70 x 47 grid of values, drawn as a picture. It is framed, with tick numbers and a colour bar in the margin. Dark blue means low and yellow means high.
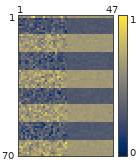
Stripes running across repeat 4 times from top to bottom. On average the colour sits 50% of the way up the scale. A vertical seam about 50% of the way across splits the table, and the right part is calmer.
